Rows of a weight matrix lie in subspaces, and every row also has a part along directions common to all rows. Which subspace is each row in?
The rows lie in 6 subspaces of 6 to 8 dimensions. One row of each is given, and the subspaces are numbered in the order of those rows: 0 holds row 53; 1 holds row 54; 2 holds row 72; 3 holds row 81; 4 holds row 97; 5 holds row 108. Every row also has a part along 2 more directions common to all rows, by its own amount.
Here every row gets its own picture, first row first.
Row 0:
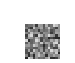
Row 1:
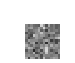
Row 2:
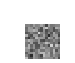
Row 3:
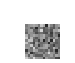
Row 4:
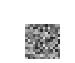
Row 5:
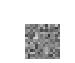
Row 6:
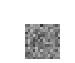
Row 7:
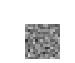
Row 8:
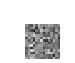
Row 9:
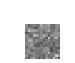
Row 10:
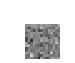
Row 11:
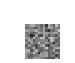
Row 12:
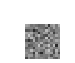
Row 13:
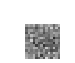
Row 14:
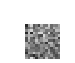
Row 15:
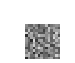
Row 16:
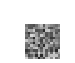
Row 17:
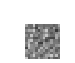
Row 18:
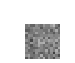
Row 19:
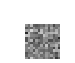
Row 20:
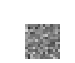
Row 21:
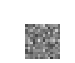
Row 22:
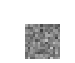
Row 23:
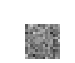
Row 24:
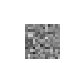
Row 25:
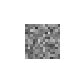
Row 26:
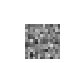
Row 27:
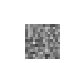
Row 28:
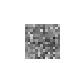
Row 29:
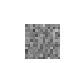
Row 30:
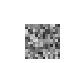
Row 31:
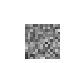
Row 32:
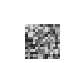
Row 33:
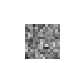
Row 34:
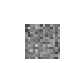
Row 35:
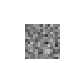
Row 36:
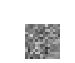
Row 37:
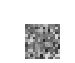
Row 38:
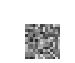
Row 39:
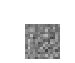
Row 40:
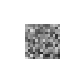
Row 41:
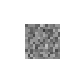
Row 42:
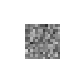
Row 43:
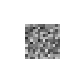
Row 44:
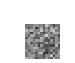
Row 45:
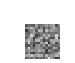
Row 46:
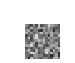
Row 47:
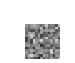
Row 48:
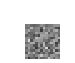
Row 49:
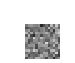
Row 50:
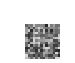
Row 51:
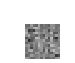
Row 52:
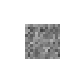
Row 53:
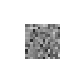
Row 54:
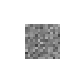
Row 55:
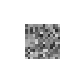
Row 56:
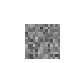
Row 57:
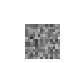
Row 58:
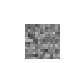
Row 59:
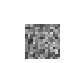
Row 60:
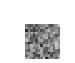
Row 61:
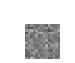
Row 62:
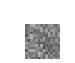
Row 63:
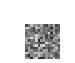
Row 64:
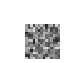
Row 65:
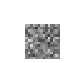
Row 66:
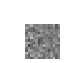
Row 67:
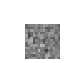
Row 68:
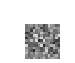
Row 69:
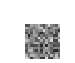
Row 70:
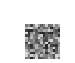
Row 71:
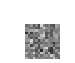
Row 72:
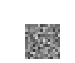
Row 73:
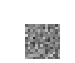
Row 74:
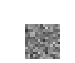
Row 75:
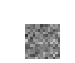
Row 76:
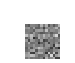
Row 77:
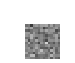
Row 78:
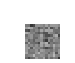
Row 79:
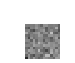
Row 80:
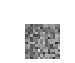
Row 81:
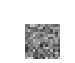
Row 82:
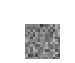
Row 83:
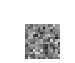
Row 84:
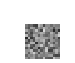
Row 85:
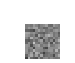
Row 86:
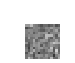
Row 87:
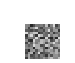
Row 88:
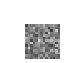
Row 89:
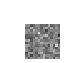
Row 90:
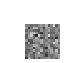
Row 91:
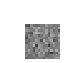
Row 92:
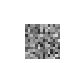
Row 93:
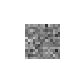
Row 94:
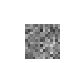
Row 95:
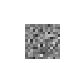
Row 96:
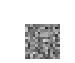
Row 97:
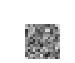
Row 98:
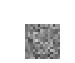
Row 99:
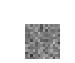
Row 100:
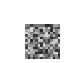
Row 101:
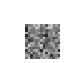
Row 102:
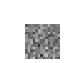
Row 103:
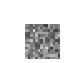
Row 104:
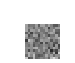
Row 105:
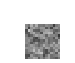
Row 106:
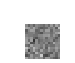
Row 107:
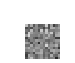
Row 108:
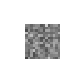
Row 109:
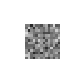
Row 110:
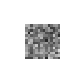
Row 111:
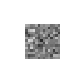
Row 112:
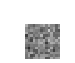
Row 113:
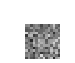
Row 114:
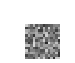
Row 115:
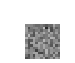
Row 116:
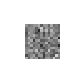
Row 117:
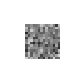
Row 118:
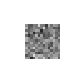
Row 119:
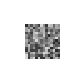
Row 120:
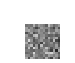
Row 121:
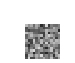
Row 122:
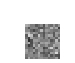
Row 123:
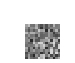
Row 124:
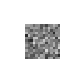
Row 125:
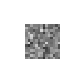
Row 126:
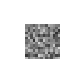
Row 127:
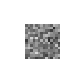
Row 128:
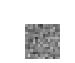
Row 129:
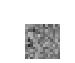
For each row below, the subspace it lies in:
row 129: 1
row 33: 3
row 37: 4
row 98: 3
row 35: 1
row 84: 2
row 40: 4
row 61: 3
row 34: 1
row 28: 1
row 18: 0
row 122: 1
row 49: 5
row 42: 0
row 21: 0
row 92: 2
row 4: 0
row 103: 0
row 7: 5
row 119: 3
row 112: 5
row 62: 1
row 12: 1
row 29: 0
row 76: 2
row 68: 0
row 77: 3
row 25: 0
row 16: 5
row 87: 5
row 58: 4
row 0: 5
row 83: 5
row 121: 3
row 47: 4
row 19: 3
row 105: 4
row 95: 0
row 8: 2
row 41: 2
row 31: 3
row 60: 4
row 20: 1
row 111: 2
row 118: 3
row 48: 0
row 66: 1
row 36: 5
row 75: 5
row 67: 4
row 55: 4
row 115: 1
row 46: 2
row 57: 4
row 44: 1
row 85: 5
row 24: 4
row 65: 2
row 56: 1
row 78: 3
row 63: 1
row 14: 3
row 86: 3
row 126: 2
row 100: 0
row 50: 3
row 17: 0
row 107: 3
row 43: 0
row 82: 5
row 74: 1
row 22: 3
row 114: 0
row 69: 3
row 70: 3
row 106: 4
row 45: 0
